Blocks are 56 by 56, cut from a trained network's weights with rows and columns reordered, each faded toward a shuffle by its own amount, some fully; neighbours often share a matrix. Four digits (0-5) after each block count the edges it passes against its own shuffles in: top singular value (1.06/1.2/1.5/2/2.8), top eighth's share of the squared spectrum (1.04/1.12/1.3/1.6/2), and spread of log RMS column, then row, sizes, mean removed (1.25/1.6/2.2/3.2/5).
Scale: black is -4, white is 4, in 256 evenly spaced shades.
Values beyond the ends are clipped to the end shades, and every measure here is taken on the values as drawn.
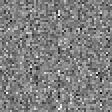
2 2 2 0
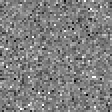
0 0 0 0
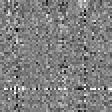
3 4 3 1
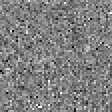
0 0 0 0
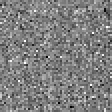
1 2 0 1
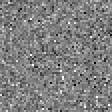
0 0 0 0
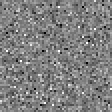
0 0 0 0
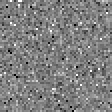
0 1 0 0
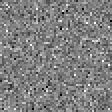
0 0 0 0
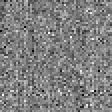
2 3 0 2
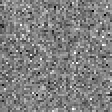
1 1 0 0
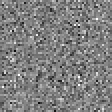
2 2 2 0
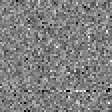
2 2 1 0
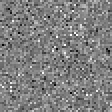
1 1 1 0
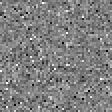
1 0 0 0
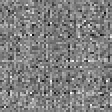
3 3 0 3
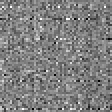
2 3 0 3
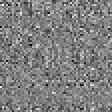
3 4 2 3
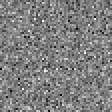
2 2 0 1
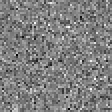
2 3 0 1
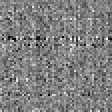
3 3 0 3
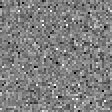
1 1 0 0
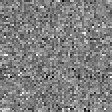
2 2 0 2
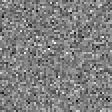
0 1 0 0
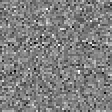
1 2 0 1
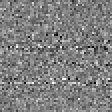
2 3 0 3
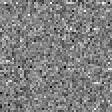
1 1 0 1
